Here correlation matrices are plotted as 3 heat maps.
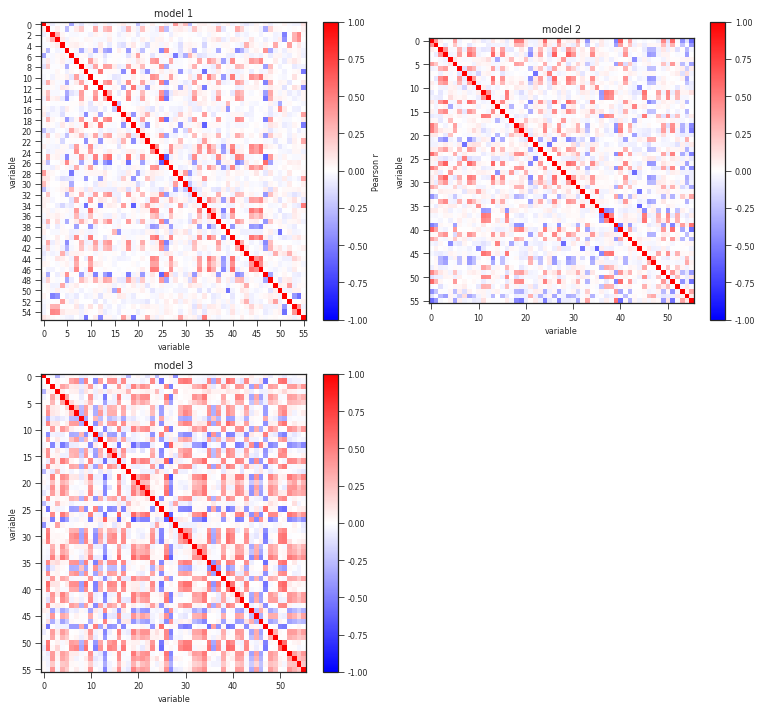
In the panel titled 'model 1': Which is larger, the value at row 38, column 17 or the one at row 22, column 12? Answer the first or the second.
the first
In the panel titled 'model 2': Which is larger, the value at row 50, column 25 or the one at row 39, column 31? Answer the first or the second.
the first
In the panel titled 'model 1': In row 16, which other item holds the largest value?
50
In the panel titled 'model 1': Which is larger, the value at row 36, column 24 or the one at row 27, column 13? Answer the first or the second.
the first
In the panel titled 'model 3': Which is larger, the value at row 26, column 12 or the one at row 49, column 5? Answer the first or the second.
the second
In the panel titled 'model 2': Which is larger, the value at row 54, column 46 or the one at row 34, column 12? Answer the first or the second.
the first
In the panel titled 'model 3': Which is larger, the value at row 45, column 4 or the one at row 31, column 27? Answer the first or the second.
the first
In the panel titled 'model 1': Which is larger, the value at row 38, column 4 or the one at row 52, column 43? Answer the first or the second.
the second
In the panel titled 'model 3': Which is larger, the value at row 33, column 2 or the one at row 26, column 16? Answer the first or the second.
the second
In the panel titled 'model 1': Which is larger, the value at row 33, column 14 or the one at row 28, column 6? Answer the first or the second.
the first
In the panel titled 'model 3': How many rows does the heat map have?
56
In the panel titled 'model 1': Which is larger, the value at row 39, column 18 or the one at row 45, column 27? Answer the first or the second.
the second
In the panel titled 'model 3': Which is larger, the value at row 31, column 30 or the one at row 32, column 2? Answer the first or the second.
the first
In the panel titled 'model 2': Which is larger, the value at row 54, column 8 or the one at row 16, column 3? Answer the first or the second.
the second
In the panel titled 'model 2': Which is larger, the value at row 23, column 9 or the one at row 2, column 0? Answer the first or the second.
the first
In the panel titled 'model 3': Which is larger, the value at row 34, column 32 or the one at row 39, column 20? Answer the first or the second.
the first
